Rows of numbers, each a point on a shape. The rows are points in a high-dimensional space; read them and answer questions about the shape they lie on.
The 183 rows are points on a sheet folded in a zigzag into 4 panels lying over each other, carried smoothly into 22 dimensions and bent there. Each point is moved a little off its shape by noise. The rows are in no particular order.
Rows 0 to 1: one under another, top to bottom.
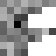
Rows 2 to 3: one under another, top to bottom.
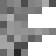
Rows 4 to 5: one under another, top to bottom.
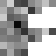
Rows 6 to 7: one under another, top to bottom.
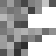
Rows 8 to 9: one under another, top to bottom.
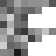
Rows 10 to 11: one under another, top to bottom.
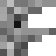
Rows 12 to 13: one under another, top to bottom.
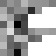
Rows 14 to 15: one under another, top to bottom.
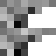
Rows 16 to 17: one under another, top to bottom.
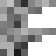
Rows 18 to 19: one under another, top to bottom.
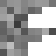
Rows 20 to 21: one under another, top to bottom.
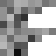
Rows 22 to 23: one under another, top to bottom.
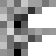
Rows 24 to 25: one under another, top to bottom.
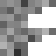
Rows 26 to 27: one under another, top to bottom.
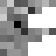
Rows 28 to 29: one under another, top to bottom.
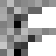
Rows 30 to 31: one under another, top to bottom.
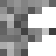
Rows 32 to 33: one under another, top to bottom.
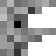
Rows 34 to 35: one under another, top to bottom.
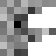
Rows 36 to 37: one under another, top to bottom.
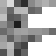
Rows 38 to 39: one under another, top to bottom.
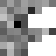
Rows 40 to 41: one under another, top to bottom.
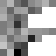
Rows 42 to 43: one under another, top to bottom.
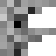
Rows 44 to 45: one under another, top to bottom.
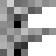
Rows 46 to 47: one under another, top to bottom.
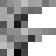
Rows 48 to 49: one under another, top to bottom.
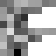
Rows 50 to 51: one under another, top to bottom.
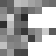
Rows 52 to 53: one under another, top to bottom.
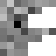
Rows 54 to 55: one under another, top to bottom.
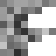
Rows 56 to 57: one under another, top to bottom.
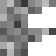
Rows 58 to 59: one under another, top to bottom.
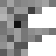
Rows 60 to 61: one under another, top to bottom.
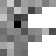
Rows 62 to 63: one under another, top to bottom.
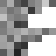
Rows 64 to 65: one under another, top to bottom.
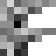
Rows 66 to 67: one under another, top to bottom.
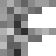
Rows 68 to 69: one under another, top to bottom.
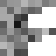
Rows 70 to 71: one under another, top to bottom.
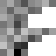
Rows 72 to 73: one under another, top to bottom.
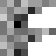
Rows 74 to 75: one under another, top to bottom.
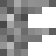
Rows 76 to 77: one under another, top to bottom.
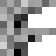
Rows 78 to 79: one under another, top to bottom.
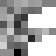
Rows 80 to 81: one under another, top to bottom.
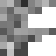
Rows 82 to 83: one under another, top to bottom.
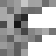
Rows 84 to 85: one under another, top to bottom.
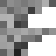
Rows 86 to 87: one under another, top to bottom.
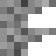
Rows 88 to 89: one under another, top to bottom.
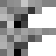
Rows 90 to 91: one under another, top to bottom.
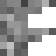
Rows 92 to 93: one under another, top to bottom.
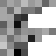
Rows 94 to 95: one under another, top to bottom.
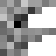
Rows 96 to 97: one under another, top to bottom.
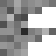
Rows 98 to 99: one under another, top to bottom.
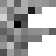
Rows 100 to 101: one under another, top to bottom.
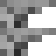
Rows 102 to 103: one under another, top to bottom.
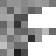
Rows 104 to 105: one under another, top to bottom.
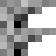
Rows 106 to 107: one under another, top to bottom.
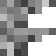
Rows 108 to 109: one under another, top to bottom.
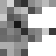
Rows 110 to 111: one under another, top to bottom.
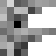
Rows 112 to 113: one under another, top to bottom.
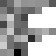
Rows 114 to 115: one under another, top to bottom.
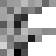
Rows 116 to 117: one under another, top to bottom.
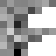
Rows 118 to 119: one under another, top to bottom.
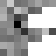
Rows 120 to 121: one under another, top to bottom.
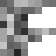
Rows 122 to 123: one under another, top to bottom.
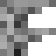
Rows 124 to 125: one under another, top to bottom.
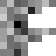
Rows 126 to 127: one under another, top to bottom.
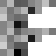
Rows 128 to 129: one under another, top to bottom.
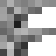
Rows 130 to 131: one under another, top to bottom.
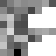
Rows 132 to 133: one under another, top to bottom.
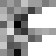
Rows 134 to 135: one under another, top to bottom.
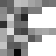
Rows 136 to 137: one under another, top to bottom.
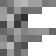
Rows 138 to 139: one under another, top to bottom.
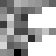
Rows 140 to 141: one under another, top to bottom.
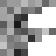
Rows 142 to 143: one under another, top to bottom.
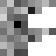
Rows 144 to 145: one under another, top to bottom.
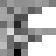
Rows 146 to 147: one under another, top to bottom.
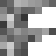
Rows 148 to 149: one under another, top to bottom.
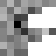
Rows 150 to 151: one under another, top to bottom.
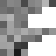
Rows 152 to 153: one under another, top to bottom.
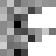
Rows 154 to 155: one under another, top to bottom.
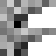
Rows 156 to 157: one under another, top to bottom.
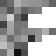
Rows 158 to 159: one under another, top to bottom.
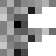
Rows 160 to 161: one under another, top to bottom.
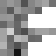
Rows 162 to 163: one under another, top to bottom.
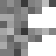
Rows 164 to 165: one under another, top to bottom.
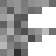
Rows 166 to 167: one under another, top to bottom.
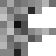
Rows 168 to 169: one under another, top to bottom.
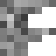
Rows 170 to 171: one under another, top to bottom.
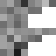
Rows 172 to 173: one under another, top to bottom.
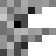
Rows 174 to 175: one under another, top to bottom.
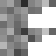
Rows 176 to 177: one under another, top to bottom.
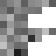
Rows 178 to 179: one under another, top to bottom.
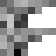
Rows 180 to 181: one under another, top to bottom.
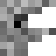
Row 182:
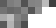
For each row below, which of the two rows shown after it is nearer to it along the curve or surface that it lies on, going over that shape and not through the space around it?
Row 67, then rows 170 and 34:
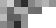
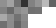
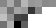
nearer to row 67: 170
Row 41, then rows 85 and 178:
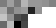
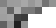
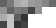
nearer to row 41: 178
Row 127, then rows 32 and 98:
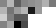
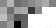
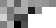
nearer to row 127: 98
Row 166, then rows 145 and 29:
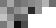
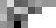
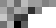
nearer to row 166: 29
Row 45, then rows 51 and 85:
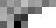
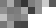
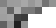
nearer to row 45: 85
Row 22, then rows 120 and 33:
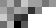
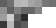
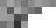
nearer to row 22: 120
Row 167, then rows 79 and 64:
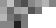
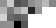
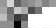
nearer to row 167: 64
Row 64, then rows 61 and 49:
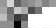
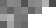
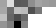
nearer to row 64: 49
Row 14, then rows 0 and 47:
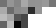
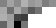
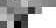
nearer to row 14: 47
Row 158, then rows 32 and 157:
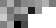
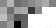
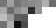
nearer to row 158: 157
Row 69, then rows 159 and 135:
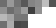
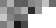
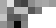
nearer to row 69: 159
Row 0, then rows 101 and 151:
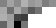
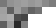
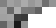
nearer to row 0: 101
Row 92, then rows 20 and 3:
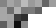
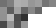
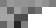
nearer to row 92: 20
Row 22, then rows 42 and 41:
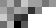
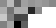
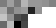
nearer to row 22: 42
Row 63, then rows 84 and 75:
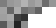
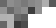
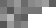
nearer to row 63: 75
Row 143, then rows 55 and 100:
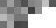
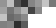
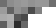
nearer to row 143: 55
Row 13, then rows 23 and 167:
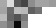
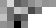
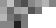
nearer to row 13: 23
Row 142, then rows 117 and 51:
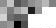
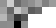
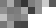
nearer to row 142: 51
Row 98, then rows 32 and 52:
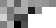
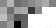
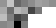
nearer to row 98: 32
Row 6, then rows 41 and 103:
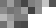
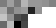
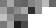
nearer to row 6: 103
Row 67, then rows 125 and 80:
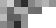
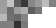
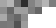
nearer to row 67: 80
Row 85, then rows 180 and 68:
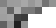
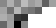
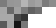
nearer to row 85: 180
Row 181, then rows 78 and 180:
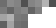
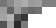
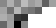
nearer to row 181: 78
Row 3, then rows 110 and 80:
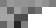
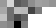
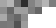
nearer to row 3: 110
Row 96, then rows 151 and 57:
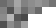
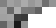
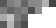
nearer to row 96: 151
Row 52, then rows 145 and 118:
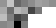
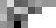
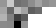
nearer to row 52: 145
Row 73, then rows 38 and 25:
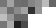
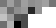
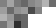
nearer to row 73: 38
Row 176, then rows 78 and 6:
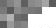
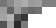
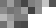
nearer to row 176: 78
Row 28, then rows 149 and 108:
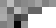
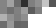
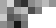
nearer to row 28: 108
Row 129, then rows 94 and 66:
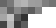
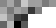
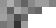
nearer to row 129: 94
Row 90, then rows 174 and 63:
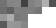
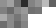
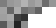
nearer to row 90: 174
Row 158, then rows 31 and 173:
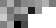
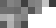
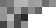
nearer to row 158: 31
